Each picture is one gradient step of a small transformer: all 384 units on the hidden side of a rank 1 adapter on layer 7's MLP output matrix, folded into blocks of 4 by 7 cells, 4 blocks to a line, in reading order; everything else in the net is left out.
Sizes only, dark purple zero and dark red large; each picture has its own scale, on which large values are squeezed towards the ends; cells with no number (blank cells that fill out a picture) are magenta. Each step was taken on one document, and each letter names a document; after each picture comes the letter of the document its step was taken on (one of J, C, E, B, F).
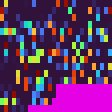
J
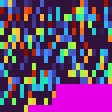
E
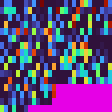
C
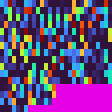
E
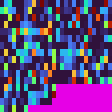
C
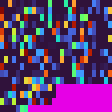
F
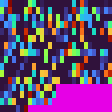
E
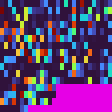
F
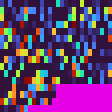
F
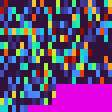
C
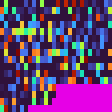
J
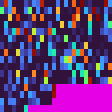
C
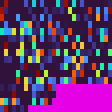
J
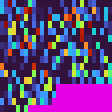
E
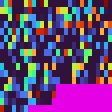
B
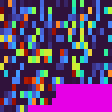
F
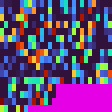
F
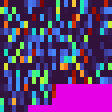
C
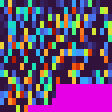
E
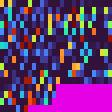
E
